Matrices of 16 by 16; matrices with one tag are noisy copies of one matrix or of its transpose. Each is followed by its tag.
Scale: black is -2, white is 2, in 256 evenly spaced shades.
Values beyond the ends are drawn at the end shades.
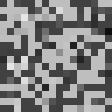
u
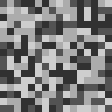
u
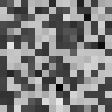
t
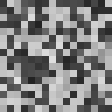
t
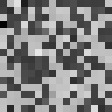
t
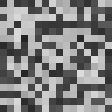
u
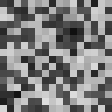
t
